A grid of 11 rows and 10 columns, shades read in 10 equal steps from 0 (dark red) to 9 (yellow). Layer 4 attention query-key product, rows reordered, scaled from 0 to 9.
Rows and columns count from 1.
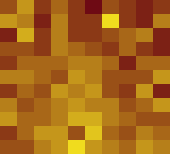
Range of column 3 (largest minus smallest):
5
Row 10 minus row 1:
-1 -2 4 2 1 8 1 1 4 2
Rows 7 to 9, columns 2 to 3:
4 3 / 3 4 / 4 4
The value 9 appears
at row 2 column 7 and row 11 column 5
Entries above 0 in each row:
9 10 10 10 10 10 10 10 10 10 10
